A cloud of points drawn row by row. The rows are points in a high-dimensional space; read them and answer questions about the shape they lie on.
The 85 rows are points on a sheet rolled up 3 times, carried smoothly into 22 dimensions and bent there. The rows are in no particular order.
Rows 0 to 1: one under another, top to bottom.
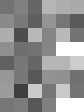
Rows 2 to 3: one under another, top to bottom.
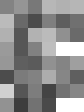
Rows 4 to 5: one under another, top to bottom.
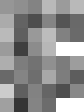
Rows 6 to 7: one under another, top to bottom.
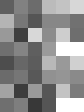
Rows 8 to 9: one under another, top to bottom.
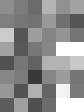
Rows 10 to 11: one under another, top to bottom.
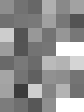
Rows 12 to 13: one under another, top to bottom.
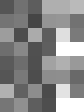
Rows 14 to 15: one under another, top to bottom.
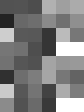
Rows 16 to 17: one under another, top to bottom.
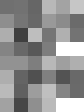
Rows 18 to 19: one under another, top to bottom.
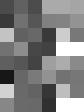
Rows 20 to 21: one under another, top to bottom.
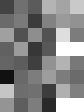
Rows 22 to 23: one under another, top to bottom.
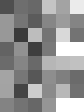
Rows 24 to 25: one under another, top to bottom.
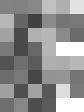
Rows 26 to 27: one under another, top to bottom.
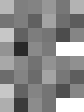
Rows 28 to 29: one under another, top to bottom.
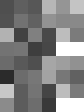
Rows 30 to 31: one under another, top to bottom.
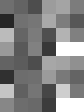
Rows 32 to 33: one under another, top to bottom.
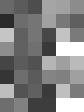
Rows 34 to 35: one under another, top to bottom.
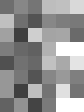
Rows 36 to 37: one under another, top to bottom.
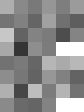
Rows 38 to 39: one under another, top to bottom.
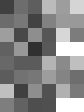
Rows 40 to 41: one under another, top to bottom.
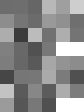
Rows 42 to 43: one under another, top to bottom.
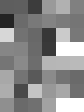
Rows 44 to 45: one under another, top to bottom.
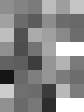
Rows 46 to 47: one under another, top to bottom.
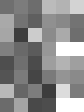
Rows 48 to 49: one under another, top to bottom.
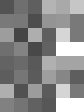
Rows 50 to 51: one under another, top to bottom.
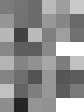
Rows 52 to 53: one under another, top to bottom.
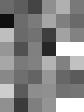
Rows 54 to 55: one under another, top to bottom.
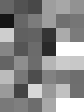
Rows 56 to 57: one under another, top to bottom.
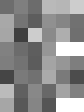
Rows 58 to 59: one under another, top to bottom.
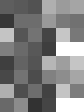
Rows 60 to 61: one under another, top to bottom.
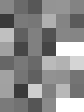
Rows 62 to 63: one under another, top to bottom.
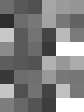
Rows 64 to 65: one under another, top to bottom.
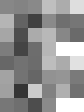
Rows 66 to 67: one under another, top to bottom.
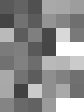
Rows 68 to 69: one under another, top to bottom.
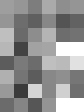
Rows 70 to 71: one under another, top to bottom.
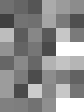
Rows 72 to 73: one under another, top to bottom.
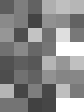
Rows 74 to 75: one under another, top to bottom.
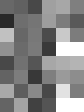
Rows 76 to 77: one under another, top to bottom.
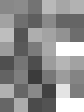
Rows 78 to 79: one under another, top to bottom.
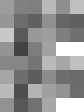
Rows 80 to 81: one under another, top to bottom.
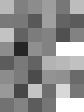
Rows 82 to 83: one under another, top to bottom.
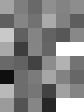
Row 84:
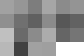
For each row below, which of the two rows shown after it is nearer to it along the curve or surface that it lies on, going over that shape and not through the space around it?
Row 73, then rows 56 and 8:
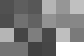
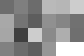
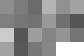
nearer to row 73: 56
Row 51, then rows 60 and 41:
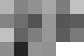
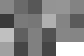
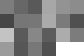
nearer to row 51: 60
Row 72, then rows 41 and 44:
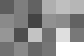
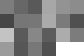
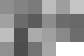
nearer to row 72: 44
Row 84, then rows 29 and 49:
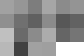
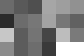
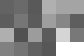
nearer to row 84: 29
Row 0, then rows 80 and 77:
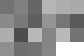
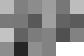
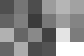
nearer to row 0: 80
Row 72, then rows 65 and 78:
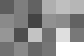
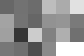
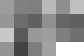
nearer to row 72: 65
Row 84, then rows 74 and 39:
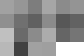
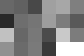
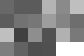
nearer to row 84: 74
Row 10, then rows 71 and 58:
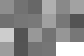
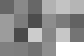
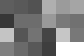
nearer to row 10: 71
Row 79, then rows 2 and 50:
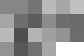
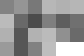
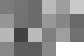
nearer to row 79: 50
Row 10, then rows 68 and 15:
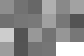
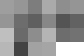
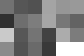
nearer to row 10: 15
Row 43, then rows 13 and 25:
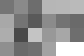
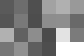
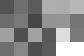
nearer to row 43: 25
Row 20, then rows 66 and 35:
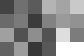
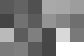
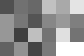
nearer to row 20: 35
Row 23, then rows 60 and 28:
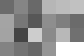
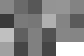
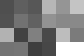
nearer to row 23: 28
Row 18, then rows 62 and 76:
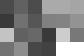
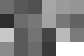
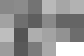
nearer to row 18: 62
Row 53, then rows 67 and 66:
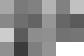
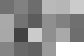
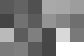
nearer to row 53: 67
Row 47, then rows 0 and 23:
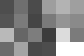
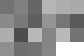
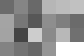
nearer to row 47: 23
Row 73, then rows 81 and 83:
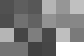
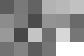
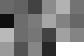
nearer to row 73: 81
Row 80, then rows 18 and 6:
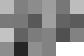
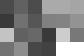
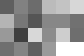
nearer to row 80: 6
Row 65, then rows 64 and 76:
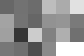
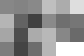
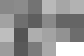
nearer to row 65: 76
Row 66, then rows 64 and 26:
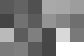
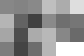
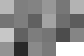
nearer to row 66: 26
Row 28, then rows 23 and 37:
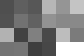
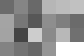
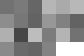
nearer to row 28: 23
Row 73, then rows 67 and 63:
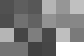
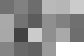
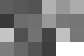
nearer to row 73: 63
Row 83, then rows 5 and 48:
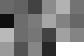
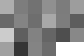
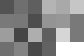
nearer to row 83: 5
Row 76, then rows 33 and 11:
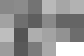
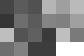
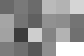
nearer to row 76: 11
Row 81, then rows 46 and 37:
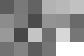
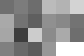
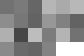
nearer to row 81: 46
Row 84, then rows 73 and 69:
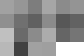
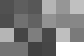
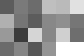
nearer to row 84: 69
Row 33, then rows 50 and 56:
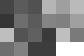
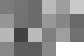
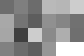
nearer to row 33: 56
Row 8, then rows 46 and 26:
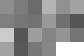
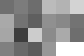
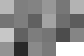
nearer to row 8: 46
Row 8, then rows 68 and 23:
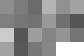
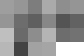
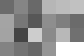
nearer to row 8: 23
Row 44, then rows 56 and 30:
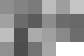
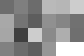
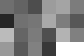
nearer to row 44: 56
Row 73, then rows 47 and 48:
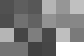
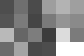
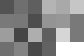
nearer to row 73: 48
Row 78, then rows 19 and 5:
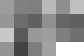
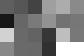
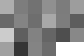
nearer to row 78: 5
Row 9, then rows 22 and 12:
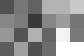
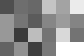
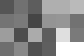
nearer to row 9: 22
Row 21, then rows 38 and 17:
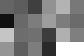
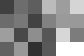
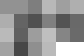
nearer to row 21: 38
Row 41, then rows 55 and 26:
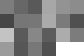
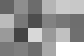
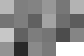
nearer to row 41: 26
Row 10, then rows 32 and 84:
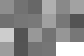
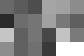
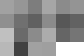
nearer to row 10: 32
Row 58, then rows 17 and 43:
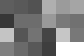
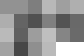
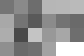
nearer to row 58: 43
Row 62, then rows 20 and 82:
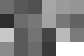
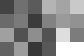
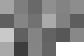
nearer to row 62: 82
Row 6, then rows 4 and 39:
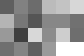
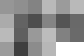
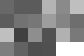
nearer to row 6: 4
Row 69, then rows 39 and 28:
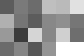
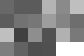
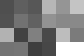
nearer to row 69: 28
